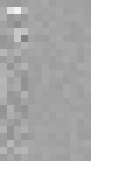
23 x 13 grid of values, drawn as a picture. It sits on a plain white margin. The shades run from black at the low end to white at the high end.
Slope: none. Roughest part: top left. Seam: vertical, 30% of the way across, the right part calmer. Odd patch: rougher, in the top left. Histogram: skewed, a long tail of high values.
